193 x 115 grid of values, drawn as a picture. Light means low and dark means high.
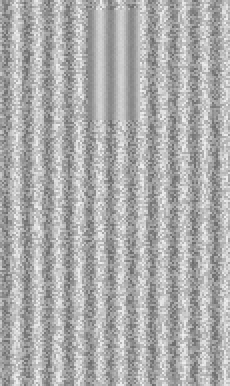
Average level on the scale: 30%. Slope: none. Odd patch: calmer, in the top middle. Stripes: upright, repeating 11 times.
